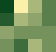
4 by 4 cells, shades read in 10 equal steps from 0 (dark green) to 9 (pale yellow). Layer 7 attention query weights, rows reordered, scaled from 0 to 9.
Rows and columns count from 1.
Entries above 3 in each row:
2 2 4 3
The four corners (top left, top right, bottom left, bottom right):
0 3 4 4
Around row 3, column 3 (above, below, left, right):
5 6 4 4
